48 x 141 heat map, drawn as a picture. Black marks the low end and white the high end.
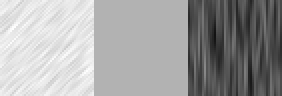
It is made of 1 by 3 panels. Panel 1,1: very high, slanting up to the right, faint in contrast. Panel 1,2: high, flat. Panel 1,3: low, streaked downward.
